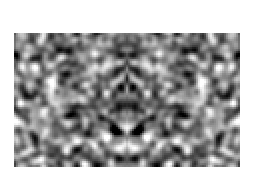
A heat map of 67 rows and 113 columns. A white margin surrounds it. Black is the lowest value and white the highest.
Odd rows or columns: none. Grain: blotchy. Seam: none. Mirror symmetry: left to right. Histogram: bell-shaped.
